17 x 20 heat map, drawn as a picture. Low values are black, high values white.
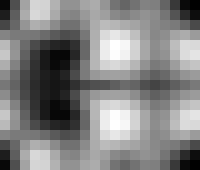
Mirror symmetry: top to bottom. Average level on the scale: 50%. Grain: blotchy.
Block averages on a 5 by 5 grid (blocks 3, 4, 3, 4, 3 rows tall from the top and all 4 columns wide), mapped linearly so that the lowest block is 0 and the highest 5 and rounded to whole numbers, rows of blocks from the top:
34431 | 30555 | 20333 | 30555 | 34431
